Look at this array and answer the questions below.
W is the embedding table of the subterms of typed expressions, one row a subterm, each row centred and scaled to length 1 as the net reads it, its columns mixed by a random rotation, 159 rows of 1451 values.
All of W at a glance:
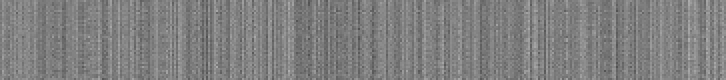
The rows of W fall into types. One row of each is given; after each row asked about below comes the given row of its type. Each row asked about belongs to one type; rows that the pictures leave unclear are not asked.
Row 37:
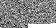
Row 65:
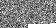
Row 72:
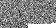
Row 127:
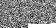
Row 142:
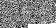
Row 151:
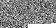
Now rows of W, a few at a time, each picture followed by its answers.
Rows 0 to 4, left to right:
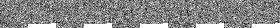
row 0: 65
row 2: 37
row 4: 151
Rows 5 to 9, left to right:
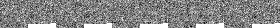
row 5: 65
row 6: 127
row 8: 142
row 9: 65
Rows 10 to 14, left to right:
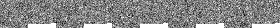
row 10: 151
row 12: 127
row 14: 72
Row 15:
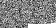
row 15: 142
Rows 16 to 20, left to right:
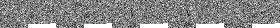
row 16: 65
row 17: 127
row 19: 72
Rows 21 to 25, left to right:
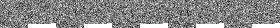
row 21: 151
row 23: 127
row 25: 65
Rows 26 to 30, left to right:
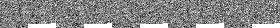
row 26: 142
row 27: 72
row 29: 142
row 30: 65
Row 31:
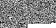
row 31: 151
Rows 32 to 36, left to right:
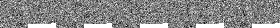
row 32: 72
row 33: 127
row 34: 37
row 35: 142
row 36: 72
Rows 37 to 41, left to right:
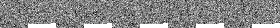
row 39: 72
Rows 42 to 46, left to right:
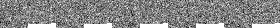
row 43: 151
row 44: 72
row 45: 127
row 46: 37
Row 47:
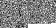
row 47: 142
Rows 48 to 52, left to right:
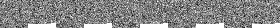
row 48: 142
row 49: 37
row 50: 65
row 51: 142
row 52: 127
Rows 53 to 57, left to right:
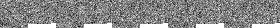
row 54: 142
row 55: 151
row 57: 151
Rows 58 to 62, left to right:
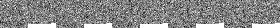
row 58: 72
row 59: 65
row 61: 142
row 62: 127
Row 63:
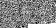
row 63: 142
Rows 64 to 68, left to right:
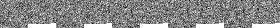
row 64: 151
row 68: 37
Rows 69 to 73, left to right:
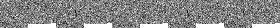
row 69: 151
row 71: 65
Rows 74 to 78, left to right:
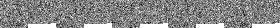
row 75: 37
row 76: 142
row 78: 72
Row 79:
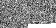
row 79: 65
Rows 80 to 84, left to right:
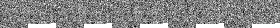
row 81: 65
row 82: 142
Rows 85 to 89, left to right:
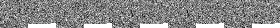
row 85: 37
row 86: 151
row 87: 127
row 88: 72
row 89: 127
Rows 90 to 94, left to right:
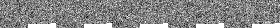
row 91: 65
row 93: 127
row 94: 65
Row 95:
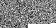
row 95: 37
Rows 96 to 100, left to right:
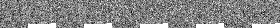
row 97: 65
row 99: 65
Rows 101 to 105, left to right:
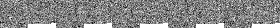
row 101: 151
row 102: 142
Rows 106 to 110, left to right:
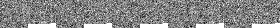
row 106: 65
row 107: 37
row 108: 127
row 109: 142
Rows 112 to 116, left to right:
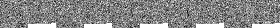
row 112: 142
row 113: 65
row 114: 142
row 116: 65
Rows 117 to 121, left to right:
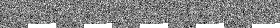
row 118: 65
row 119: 151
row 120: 142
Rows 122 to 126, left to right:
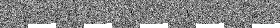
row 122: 127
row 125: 72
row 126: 127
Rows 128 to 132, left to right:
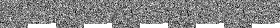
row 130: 37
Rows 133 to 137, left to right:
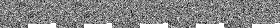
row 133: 127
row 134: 127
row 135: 72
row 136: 127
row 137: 37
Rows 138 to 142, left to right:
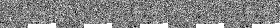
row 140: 142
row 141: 65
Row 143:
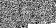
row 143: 142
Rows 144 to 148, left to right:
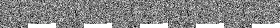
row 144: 127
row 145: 72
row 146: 142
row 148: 142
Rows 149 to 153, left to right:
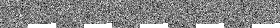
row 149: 151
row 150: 65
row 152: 37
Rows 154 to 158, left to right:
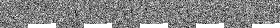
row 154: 151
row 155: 72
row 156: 37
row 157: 127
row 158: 65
